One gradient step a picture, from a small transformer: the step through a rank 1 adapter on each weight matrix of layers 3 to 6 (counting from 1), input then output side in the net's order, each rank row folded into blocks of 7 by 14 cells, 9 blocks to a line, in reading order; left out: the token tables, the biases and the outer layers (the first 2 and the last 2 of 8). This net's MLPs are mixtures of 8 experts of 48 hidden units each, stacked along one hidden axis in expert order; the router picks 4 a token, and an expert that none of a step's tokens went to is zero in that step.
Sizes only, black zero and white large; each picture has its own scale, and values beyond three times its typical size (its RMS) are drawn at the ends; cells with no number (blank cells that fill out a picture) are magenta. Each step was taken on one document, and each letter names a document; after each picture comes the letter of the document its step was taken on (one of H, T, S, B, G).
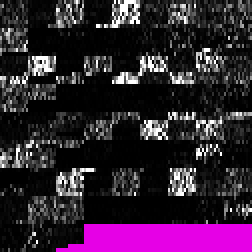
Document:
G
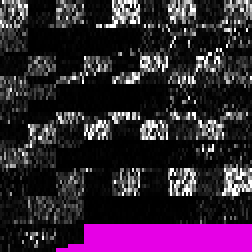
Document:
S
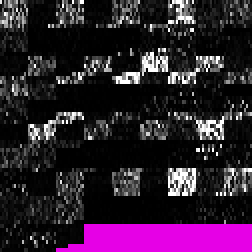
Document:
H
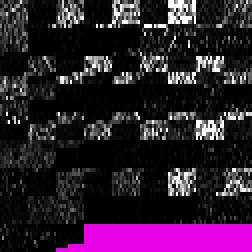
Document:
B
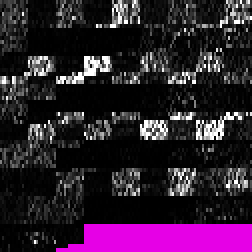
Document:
S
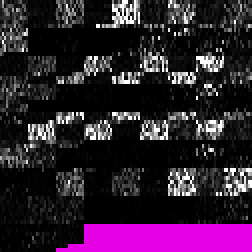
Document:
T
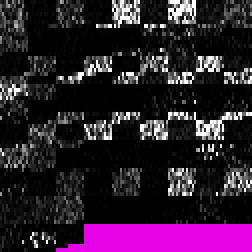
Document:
H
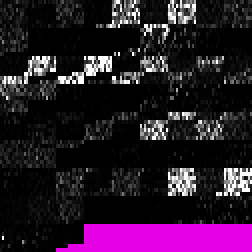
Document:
B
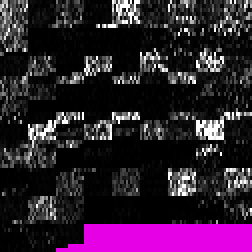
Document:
G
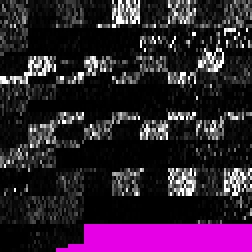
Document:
T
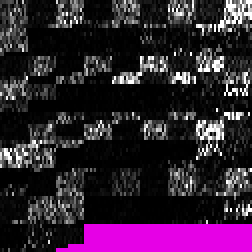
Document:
G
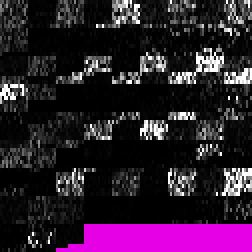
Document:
G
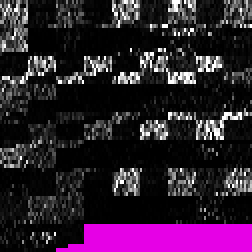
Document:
H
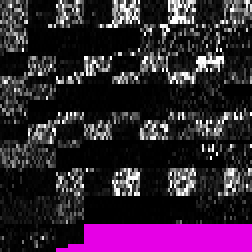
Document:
H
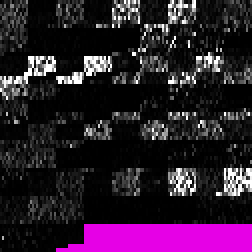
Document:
B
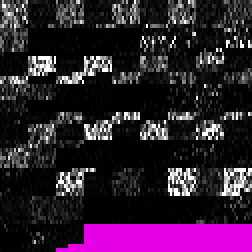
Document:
T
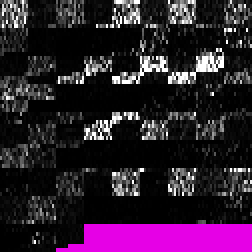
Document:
T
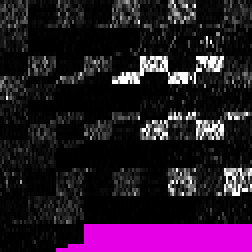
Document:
B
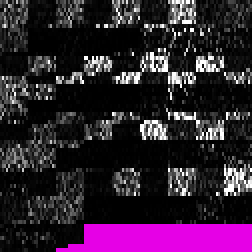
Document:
H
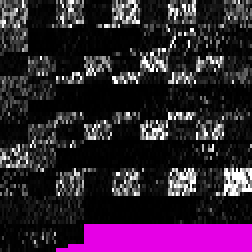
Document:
S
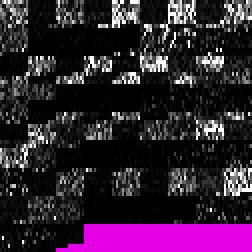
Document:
B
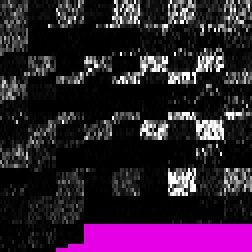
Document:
G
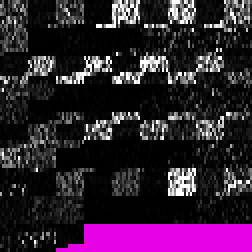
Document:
S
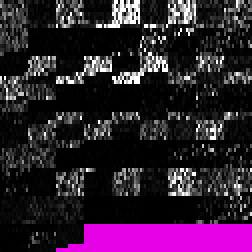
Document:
T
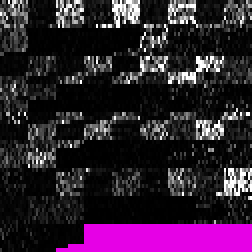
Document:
B
